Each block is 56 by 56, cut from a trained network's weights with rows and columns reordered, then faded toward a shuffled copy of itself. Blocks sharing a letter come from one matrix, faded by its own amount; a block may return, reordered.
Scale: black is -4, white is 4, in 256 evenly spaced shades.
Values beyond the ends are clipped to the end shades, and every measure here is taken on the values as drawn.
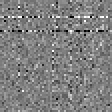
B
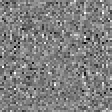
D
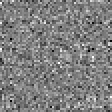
D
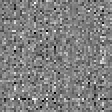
B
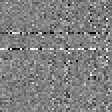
B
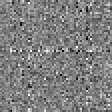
B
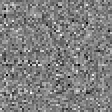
D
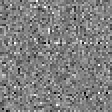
D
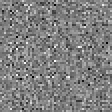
D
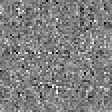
D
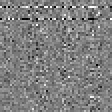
B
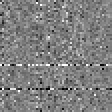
B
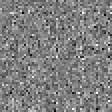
D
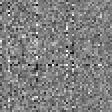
B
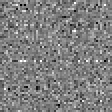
D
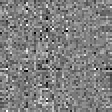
B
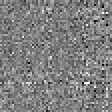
B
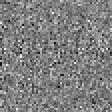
D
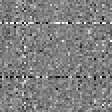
B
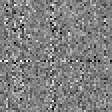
B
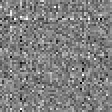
B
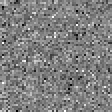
D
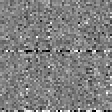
B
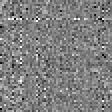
B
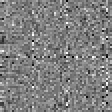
B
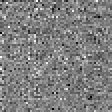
D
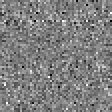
D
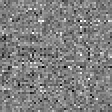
D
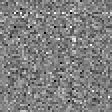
D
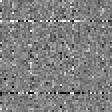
B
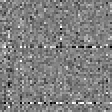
B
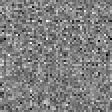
D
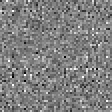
D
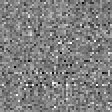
D
